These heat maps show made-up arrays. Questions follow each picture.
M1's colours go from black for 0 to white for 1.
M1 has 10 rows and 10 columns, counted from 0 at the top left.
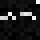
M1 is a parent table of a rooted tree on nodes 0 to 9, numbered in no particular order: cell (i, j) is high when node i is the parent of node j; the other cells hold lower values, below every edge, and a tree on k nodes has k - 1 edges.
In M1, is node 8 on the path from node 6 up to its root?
no
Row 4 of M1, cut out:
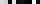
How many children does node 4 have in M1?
4
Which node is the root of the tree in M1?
4
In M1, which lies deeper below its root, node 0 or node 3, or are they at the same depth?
the same depth
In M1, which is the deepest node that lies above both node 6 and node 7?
3
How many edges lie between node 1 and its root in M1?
1
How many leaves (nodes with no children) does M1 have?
7
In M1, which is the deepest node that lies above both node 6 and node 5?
3
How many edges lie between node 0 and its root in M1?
1
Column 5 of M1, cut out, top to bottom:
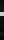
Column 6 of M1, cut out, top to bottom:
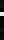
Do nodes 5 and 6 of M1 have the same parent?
yes
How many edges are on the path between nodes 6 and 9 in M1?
4
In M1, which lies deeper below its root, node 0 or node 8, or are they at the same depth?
the same depth
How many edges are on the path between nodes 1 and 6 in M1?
3
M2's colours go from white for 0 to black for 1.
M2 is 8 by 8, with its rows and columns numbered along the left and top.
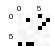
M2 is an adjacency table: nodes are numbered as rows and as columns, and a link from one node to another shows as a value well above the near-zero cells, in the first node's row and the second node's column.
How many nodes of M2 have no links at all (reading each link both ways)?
1
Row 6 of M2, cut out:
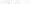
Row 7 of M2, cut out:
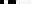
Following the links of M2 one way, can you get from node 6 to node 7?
no
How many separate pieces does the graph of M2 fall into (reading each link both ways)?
2
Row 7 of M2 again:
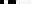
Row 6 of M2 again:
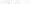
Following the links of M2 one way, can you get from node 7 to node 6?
yes
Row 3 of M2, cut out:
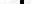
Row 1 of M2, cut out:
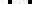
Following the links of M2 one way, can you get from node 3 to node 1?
no
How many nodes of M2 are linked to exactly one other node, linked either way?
1
